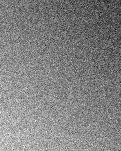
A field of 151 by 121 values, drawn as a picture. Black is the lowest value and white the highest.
Grain: fine. Average level on the scale: 50%. Ninth with the highest average: bottom left. Slope: up to the bottom left.
